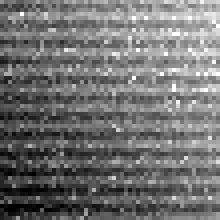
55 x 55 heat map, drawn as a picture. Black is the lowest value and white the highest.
Stripes running across repeat 12 times from top to bottom. There is an overall slope up to the top right. No row or column stands out. The bottom left is the ninth with the lowest average. The ninth with the highest average is the top right.
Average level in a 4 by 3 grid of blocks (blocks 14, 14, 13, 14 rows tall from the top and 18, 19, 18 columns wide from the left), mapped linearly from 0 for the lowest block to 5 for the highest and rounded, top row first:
345
234
123
012
